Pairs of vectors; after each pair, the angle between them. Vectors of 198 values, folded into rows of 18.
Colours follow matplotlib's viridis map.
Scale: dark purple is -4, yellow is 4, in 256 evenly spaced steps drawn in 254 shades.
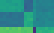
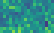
partly aligned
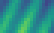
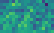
partly aligned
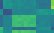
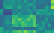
nearly parallel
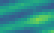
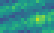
nearly parallel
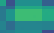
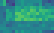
nearly parallel
